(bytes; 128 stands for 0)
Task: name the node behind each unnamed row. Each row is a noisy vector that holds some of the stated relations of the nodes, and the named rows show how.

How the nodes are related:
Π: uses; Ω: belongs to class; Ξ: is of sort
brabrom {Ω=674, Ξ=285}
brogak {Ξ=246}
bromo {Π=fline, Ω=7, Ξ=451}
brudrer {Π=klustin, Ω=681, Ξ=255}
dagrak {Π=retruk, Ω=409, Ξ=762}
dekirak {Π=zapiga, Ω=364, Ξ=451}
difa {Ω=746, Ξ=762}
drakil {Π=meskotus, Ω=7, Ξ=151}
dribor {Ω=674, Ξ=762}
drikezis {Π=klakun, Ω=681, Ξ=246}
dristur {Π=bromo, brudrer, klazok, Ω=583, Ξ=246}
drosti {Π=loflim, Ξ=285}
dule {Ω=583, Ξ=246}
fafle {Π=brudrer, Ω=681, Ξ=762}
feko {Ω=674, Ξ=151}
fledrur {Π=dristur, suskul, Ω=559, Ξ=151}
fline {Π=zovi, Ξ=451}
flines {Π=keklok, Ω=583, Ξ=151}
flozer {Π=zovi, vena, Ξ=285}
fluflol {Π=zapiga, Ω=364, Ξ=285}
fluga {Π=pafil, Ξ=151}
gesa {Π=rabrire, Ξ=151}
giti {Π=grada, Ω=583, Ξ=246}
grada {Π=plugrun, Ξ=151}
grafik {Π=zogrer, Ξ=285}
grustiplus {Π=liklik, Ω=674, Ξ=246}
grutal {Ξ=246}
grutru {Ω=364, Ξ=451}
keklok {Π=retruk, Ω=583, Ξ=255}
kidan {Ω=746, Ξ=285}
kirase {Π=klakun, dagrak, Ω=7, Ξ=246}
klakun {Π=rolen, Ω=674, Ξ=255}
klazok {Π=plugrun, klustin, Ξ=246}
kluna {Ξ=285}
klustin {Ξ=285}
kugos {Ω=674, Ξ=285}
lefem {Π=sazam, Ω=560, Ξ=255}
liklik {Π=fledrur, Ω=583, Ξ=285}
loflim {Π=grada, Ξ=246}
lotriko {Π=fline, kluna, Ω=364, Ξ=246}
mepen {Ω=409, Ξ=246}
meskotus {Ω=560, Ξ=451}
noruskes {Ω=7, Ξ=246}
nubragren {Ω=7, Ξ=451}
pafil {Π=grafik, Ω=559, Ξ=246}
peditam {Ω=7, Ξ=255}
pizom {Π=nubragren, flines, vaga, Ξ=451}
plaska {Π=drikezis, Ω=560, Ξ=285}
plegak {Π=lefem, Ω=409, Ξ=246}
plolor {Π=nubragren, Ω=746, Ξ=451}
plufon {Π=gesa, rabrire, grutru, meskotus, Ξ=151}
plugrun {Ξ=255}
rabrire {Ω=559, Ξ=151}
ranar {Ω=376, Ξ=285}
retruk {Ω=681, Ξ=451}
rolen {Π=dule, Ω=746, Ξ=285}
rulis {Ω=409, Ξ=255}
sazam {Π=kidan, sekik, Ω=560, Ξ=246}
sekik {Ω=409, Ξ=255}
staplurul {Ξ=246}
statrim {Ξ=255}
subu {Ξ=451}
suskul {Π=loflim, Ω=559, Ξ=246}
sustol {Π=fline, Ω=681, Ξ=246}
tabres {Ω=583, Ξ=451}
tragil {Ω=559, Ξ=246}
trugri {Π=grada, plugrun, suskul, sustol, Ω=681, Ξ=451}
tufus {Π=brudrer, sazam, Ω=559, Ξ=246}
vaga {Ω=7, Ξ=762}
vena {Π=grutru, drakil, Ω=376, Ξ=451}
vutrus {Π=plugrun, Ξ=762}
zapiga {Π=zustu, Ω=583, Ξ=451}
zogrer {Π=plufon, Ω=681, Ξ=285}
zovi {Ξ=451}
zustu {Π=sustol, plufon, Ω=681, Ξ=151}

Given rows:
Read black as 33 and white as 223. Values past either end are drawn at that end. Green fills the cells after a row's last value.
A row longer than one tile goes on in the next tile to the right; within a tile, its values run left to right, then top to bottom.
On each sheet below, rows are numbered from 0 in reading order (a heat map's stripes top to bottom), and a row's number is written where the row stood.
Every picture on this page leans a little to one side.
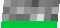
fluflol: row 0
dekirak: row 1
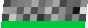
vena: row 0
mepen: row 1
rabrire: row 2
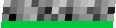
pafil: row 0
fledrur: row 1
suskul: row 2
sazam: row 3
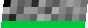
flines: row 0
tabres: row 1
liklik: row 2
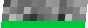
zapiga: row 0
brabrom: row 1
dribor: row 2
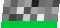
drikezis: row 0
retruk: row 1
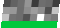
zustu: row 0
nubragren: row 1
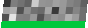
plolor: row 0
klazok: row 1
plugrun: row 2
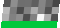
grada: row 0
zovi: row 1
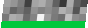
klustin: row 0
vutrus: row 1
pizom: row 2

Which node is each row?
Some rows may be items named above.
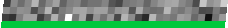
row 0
keklok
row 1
mepen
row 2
dagrak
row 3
rolen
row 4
vena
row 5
dribor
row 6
kluna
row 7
tufus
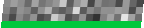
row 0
liklik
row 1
kirase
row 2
sustol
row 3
keklok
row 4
subu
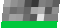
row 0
klustin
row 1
plolor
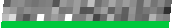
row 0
trugri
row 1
vaga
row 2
fafle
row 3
noruskes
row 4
liklik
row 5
kidan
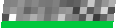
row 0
difa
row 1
peditam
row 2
drakil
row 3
lotriko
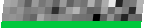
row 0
drosti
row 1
kidan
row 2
zogrer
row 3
grustiplus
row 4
feko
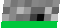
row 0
fluflol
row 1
dule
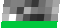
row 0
bromo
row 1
klakun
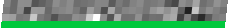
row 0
brudrer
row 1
zustu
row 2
statrim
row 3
bromo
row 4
rulis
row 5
plaska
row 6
fledrur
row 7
ranar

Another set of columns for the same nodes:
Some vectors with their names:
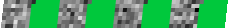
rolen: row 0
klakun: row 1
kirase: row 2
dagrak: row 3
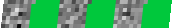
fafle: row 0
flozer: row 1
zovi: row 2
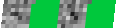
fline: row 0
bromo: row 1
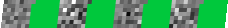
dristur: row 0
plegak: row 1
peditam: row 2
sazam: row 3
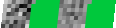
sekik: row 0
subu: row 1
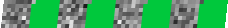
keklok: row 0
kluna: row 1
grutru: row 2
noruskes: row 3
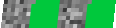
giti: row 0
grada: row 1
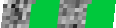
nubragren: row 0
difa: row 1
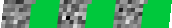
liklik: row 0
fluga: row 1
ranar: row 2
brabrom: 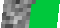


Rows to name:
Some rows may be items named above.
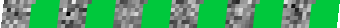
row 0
vena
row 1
mepen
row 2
feko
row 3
drakil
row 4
zustu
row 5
nubragren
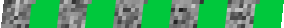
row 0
sustol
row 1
klustin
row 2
noruskes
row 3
kirase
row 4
zapiga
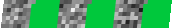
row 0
vutrus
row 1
trugri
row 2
rulis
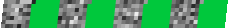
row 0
fluflol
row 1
zogrer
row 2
flines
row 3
brudrer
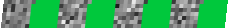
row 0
grustiplus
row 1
retruk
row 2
dekirak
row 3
dule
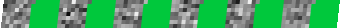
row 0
trugri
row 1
mepen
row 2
flines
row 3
kidan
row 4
zustu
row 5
tabres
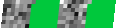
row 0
lotriko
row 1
vaga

